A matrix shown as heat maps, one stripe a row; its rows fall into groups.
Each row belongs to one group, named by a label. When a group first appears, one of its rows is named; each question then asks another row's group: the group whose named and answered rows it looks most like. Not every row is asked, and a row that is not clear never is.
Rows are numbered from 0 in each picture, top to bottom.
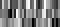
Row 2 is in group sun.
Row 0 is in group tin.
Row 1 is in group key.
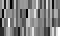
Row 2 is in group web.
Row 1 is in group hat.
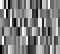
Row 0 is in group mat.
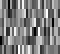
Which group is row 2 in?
hat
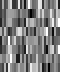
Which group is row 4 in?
web
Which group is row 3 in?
sun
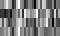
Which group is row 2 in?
sun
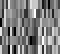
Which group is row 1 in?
hat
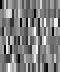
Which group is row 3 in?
hat
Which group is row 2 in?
hat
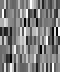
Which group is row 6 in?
key
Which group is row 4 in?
sun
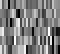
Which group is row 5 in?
sun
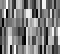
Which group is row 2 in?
hat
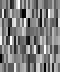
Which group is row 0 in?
key
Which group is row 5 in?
tin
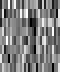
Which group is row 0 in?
web
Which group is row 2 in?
mat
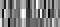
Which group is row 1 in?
sun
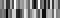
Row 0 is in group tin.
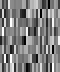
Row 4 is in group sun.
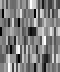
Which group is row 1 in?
sun
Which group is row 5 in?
key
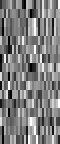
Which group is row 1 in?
mat
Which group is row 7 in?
mat
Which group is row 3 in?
hat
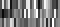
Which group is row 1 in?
hat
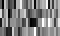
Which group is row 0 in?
sun
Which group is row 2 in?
mat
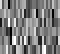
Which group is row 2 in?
web
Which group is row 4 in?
web
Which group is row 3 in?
key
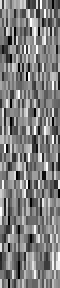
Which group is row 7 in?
web
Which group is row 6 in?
key
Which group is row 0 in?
sun
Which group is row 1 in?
tin
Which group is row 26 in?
mat
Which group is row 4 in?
key
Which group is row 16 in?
tin
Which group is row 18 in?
sun
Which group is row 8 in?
hat
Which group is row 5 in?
hat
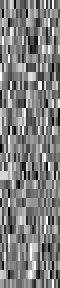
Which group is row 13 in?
sun
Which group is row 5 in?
mat
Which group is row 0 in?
tin
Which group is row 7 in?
sun
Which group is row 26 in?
web
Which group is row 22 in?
web
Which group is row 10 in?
web
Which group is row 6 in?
web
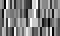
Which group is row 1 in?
hat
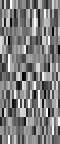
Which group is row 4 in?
mat
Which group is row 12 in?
sun
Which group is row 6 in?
web
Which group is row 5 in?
sun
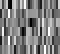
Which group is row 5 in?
tin
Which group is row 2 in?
mat
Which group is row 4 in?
web
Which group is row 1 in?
web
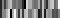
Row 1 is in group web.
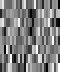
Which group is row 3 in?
mat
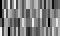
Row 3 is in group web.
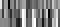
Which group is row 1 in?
sun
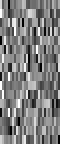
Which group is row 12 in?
web
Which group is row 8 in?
web
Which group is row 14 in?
key
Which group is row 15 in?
sun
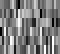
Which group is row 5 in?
tin
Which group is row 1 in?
web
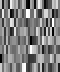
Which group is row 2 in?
tin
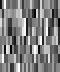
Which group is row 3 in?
sun
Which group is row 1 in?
sun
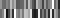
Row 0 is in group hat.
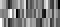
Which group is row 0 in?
sun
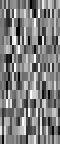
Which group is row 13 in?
sun
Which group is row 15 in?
hat
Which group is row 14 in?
sun
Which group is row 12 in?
hat
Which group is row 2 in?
key
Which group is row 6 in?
key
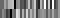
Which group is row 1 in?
key
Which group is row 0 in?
tin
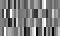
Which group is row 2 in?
key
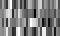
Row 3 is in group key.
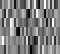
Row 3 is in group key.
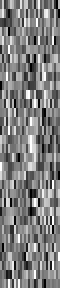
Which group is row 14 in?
web
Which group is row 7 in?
mat
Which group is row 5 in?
web
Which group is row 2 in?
hat
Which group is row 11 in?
tin
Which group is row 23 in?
mat
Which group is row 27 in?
hat
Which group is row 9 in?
mat
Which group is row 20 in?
tin
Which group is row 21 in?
mat
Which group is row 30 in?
key
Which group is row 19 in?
sun
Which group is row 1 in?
sun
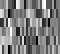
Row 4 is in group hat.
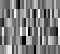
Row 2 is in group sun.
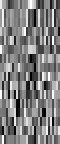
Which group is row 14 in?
sun
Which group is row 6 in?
mat
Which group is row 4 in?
tin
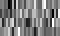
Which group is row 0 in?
key
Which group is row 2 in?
tin
